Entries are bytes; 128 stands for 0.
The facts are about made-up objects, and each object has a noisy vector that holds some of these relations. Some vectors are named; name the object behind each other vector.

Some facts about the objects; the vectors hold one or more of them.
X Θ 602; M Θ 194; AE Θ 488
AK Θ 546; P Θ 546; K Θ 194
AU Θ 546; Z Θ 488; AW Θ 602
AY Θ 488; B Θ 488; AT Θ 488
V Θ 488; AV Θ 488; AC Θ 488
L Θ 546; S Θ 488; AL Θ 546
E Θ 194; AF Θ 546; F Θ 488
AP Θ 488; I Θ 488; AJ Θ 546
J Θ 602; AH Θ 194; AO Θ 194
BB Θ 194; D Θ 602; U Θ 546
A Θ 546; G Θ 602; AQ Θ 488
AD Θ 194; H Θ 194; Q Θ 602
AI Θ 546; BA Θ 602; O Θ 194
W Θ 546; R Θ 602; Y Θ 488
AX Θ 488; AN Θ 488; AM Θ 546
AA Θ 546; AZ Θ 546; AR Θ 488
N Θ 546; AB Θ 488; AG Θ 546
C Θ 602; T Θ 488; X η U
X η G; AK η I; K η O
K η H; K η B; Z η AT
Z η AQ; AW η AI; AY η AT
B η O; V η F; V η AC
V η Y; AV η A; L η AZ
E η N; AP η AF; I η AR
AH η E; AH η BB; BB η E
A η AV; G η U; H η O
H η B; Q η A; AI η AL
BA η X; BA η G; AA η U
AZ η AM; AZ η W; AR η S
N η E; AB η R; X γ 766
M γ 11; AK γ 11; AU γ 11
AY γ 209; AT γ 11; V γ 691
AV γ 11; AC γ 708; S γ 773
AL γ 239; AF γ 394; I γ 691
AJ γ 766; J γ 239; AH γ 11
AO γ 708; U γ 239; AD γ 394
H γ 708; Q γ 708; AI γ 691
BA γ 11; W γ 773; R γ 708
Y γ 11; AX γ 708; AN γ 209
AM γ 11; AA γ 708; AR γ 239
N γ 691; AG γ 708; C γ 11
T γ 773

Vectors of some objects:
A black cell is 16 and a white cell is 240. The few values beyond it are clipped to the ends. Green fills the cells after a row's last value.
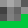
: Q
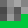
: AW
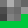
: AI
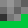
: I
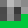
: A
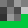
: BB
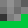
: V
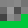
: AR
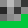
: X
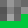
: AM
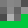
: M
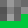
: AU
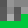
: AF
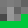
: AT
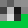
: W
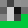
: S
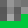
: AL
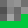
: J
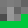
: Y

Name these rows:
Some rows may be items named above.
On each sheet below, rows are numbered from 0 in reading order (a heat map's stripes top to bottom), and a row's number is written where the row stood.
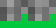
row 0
AG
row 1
C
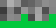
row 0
BA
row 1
AN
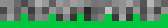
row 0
AJ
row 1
BA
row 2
B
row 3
N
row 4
K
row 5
U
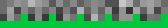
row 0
AY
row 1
H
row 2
AH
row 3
M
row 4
G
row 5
AV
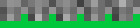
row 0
C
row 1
M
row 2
AO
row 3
AG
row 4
AI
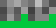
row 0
AW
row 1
AA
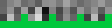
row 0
AD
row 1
W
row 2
AK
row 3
O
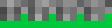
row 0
AK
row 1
D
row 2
C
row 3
R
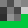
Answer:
E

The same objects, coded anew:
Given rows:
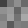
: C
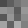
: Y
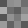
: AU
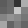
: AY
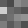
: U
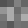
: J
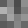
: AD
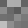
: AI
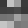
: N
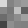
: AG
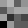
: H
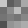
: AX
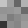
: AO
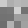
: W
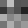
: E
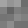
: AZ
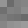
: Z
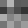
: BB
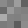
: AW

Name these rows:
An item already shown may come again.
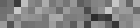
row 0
AN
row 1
D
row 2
AW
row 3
B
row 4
AO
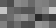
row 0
U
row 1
B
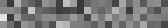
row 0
G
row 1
U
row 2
N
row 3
AL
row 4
M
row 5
AK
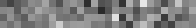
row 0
AR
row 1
D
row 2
V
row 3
AH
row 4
G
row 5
A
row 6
O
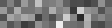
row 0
AJ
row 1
K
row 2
AV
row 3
BA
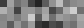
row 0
M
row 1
X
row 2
R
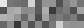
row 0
Q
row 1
AA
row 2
I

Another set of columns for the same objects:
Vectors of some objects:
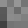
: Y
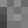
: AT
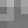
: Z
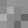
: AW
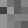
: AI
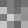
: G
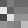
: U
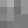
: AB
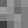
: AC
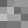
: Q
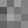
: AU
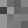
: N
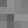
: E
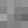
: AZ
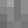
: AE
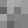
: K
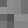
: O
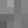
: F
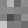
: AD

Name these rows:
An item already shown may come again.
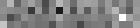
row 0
AD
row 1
I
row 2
V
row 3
AY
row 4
AA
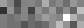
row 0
I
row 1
M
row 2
BA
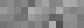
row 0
A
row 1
J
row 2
AR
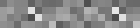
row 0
D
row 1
U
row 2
AG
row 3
R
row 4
U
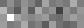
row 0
AA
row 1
C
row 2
M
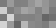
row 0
X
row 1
AJ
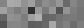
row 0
AR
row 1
AK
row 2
W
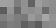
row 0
AY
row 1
AO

